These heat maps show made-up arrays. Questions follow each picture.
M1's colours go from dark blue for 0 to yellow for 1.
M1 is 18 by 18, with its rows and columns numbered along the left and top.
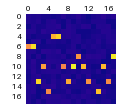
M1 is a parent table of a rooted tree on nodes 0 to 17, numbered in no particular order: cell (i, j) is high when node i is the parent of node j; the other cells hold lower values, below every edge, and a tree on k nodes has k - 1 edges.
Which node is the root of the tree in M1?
13
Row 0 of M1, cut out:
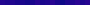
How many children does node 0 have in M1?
0
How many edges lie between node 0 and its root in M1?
6
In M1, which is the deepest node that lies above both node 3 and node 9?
10
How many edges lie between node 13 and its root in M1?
0
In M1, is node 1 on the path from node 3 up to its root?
no
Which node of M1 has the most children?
10
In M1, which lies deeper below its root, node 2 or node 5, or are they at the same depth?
node 5
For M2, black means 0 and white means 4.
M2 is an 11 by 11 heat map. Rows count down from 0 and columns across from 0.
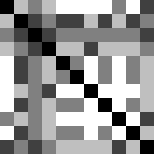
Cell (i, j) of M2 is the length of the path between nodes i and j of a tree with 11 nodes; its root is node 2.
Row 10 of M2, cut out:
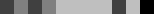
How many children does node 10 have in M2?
2
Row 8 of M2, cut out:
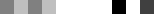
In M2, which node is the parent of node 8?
10
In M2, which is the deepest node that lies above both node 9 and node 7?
1
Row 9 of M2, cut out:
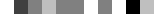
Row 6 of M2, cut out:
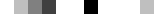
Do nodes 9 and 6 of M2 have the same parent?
no
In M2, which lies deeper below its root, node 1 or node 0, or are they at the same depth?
node 0
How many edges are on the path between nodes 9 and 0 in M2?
4
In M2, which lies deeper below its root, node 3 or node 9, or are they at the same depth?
node 9
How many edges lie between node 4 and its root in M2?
2
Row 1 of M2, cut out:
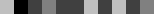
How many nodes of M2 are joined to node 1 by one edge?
5
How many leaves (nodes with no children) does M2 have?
7
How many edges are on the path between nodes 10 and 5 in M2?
3
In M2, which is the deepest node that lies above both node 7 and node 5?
1
